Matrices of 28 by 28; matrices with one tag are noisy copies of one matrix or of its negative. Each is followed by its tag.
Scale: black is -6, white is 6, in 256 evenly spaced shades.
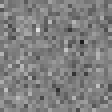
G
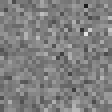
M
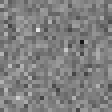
G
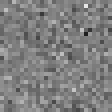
M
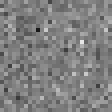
G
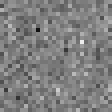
G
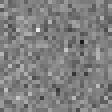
G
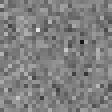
G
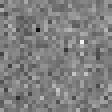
G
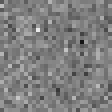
G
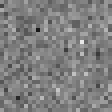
G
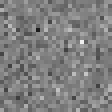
G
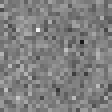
G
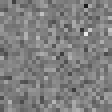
M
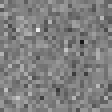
G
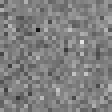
G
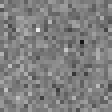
G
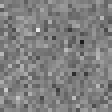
G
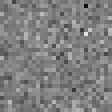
M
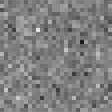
G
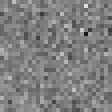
M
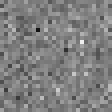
G
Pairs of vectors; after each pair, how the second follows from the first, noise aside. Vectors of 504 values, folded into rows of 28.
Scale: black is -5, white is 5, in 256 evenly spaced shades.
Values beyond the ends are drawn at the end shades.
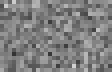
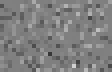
partly zeroed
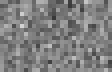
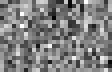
scaled up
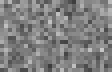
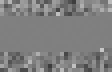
partly zeroed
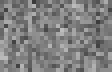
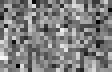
scaled up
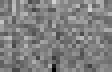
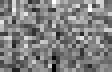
scaled up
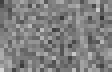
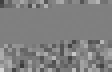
partly zeroed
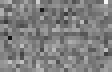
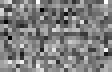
scaled up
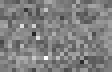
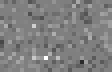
partly zeroed
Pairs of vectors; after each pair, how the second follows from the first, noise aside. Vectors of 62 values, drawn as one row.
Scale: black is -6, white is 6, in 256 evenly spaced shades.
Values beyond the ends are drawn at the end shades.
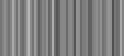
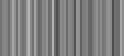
copied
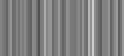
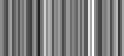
scaled up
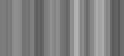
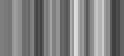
scaled up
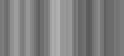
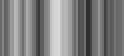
scaled up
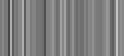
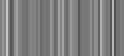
reversed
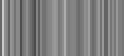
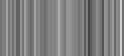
reversed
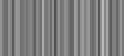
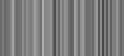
sign-scrambled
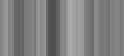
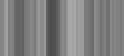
copied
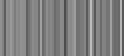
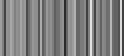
scaled up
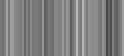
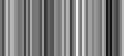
scaled up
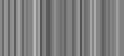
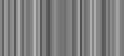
copied
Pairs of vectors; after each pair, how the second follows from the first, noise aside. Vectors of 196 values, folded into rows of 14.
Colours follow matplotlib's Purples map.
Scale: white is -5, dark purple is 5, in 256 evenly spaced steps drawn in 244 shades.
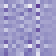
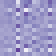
reversed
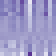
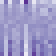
reversed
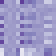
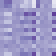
reversed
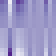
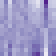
reversed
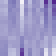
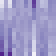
reversed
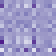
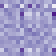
reversed
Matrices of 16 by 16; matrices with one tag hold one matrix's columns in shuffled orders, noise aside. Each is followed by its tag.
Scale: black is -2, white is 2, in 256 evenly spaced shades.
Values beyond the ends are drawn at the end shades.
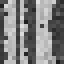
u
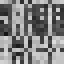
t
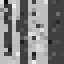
u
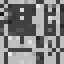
t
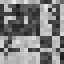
t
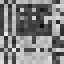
t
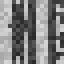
u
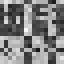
t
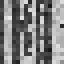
u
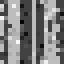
u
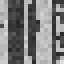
u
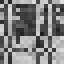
t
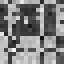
t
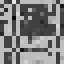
t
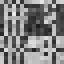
t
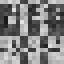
t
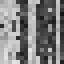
u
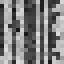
u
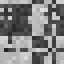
t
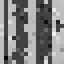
u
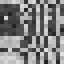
t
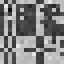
t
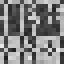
t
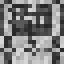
t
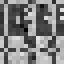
t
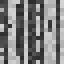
u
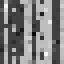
u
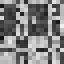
t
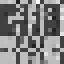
t
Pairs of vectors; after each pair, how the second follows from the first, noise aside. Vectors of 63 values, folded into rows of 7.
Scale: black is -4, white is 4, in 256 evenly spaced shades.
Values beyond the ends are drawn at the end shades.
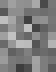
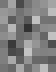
shuffled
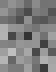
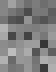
copied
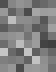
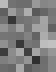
negated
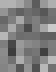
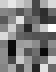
scaled up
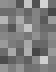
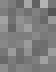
shrunk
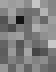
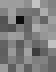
copied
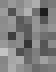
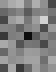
shuffled
